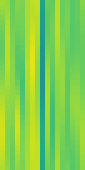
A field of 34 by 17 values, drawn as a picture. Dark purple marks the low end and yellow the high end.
Histogram: skewed, a long tail of low values. Odd lines: column 9. Grain: streaks running down. Average level on the scale: 80%.
